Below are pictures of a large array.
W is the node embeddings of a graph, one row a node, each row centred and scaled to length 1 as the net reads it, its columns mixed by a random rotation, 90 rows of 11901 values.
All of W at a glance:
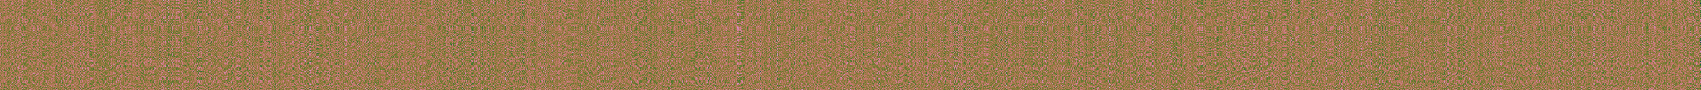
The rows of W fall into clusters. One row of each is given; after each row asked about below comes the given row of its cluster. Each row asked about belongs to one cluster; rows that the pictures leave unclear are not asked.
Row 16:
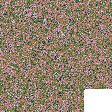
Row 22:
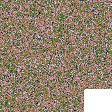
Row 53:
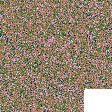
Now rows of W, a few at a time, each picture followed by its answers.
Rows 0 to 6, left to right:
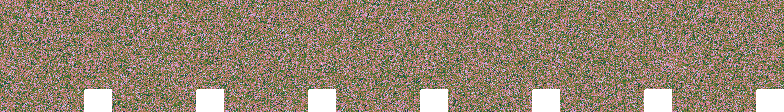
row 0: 16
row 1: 22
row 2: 16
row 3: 16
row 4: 22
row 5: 53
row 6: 16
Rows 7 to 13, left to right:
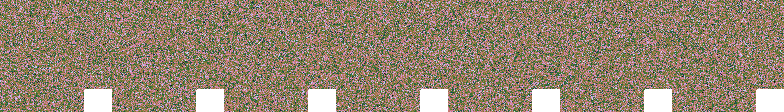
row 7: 22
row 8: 22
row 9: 16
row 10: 53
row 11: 16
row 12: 16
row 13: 53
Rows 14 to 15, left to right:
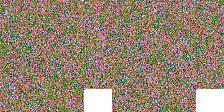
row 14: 53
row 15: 53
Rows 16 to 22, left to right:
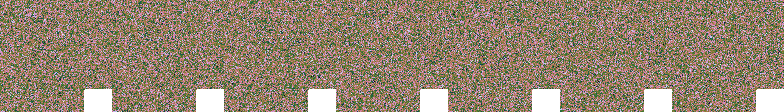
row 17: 16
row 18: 16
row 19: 22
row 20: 16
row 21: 22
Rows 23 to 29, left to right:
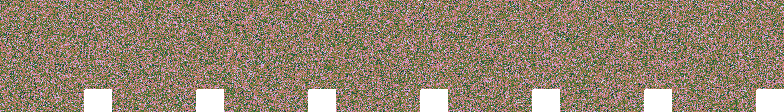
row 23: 53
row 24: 22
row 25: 16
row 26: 53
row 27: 53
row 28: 53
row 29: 53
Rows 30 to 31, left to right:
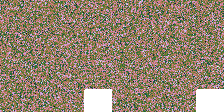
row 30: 53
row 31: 22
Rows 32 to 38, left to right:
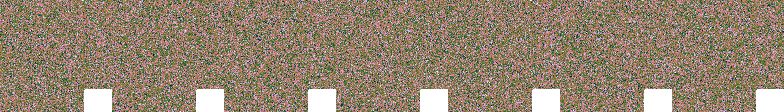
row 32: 53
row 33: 22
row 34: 16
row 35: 22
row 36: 53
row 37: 53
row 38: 16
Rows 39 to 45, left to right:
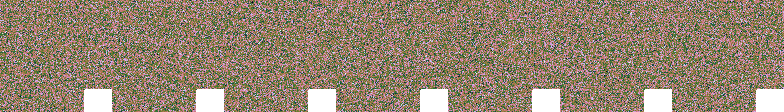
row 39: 53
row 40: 53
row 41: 16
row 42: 16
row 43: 53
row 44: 16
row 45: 53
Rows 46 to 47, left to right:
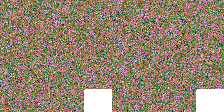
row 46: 22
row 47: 16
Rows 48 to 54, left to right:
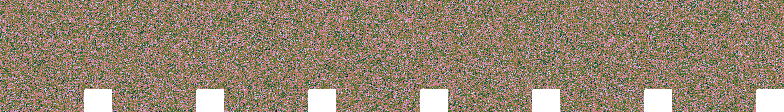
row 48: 53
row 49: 53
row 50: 16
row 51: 53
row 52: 22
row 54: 53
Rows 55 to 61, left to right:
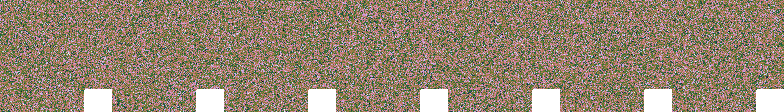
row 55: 53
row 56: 22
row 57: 22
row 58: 16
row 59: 53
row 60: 16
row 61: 16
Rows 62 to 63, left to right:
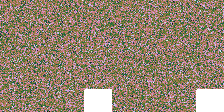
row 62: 53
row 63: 53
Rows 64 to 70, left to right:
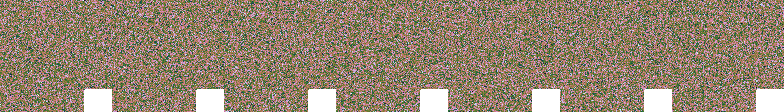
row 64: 53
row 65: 16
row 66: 16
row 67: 22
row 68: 22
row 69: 22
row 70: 53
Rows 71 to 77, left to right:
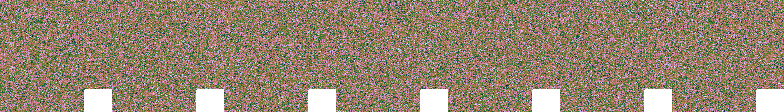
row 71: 16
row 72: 53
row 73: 53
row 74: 16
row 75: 22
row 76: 53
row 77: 16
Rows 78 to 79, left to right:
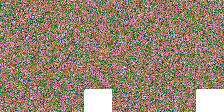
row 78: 16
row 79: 16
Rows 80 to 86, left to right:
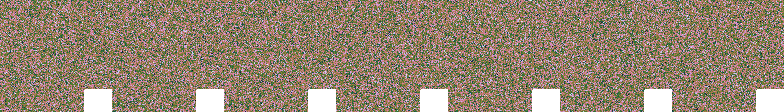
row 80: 22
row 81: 22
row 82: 22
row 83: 53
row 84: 53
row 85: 16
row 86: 22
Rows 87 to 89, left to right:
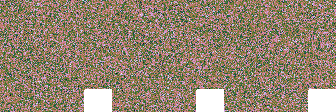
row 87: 53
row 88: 16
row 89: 53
